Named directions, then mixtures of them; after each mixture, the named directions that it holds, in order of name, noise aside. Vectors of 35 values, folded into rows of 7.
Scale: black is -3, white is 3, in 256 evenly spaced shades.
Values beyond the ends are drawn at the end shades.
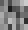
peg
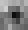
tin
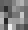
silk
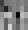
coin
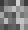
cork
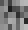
peg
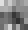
cork, peg, tin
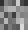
cork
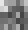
coin, cork, tin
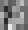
silk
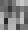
peg, silk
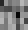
coin, peg
